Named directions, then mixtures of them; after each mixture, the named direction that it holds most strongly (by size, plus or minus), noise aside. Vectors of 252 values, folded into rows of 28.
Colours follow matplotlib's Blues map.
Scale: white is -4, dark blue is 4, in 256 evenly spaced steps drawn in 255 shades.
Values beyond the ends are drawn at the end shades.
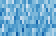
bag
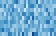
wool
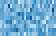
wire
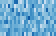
wool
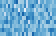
wool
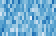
wire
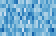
wool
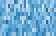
bag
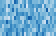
bag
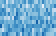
bag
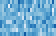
wire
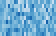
wire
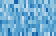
wool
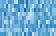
wool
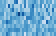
wire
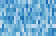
bag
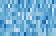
wire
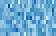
wire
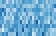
bag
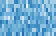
bag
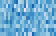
wool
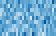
wire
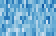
bag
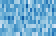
bag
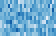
wire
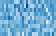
wool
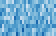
bag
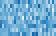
wire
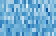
bag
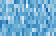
bag
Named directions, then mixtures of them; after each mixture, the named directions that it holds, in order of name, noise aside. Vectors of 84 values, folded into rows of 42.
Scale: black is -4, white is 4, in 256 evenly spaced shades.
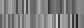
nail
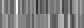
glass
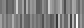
glass, nail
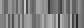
nail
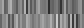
nail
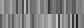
nail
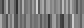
glass, nail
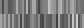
nail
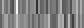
glass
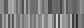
nail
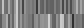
glass, nail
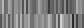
glass, nail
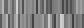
glass, nail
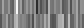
glass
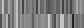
glass, nail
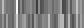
glass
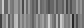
glass, nail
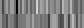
glass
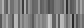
glass, nail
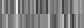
glass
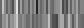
glass
